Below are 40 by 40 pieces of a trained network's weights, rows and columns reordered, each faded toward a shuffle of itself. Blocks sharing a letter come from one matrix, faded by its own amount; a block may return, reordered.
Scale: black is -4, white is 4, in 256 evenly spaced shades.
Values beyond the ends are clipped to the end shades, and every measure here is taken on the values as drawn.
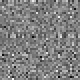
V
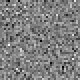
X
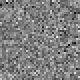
X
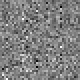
V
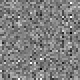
V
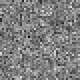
X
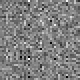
V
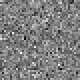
X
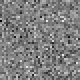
X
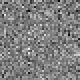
V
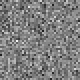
X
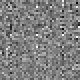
V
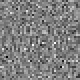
V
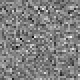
X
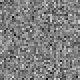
X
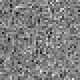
X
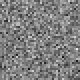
X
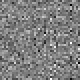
V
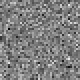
V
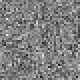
X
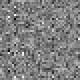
V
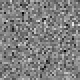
X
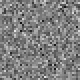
X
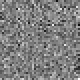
V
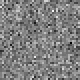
X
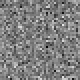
V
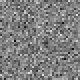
X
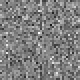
X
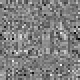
V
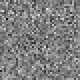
X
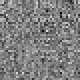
V
